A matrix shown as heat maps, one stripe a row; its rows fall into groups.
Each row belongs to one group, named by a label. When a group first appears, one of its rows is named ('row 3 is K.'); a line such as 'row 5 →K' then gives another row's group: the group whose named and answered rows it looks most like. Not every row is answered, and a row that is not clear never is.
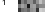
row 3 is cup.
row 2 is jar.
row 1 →cup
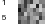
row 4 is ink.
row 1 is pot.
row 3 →cup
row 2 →cup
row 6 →cup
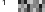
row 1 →cup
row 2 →jar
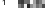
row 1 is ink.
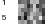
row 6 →jar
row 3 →jar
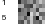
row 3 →cup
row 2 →pot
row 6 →ink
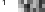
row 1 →jar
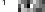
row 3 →ink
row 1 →jar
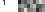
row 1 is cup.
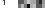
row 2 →jar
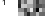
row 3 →cup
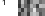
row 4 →jar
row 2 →cup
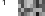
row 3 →pot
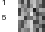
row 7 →ink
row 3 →cup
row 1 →jar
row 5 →pot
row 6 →ink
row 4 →ink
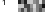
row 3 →jar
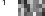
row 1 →cup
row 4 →pot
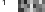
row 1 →cup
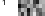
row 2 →cup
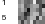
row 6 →ink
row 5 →cup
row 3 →jar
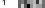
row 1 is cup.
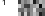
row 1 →cup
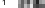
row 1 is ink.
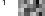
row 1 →cup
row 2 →ink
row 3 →pot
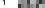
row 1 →jar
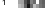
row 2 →pot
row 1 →pot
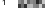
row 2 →cup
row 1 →ink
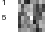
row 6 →cup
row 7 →cup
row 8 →ink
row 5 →ink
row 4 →ink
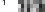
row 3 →jar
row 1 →ink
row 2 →jar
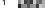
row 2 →cup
